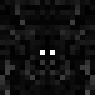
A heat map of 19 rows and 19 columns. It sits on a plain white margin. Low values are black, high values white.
The values are skewed, with a long tail toward high values. There is no overall slope. It is mirror symmetric from left to right. Values change most from cell to cell in the centre. The top middle is the smoothest part.
